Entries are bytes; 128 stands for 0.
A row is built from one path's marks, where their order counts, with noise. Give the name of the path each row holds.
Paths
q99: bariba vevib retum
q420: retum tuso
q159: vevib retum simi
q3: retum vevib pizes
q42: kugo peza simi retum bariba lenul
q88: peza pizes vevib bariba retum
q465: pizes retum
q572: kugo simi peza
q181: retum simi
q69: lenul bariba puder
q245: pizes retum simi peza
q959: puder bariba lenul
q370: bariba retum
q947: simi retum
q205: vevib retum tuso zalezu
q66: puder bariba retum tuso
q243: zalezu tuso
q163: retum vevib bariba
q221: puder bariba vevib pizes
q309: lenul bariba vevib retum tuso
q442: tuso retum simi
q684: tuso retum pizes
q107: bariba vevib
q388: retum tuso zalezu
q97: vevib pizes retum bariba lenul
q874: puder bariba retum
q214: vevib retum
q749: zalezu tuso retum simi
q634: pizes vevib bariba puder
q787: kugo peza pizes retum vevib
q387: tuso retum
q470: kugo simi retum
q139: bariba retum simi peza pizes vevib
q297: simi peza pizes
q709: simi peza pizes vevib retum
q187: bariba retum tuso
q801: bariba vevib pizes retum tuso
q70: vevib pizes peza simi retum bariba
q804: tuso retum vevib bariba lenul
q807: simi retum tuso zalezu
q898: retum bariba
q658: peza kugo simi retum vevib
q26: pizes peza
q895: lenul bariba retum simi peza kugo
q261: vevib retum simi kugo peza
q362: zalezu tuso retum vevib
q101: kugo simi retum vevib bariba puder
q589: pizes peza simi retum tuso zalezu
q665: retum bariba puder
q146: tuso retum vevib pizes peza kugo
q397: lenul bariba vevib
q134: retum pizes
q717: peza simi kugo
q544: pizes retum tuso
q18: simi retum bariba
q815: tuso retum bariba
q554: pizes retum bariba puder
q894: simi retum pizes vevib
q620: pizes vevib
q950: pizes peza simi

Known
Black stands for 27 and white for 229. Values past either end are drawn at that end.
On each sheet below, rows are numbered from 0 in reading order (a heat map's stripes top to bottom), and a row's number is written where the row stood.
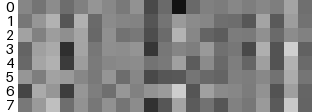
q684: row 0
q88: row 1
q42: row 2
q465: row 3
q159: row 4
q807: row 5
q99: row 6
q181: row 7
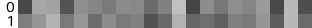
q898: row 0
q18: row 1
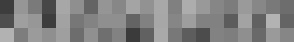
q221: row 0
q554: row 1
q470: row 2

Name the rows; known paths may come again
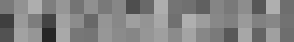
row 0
q18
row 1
q221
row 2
q634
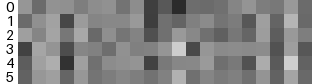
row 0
q442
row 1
q544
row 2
q787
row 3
q370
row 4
q465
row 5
q139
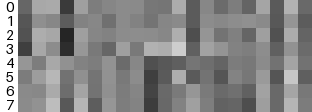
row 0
q159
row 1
q187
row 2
q214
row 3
q107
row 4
q807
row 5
q181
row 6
q589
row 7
q950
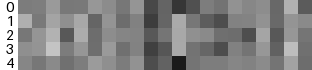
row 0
q420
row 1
q470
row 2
q88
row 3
q947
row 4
q684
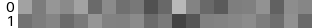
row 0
q42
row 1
q804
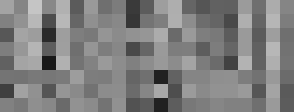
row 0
q297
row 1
q26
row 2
q97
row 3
q894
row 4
q620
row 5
q815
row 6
q665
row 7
q388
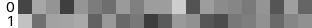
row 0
q99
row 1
q572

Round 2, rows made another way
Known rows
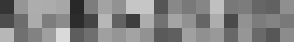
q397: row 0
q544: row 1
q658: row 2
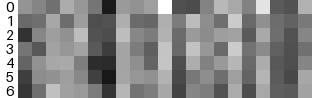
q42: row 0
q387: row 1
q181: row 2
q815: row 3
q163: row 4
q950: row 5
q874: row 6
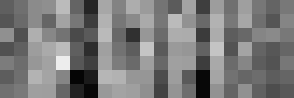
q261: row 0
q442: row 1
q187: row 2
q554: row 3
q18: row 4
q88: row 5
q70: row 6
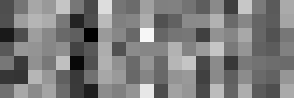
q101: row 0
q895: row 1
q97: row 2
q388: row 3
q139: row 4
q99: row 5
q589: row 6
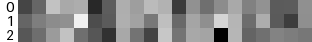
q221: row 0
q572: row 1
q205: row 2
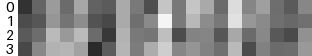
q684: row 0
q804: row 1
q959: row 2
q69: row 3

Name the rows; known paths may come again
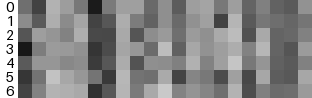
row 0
q107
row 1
q370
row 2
q420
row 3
q3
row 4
q388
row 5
q874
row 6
q69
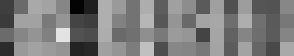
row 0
q620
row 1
q134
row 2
q947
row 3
q26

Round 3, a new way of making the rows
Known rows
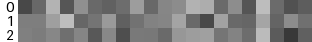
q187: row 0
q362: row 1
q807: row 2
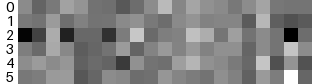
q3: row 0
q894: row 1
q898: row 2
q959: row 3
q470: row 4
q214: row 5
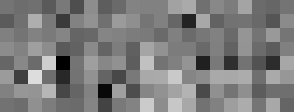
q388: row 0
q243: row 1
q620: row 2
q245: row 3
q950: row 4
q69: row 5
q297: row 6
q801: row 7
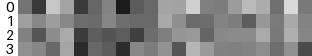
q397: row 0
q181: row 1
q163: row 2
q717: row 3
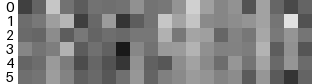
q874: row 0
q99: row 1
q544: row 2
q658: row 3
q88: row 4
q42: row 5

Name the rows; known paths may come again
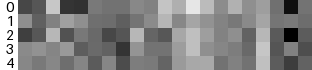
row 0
q665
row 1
q3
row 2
q18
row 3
q470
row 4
q807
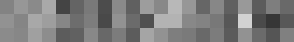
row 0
q572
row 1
q947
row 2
q245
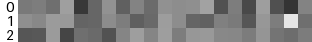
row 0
q589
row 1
q159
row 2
q97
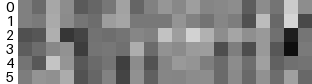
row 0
q959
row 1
q684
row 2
q554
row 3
q70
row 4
q895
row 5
q709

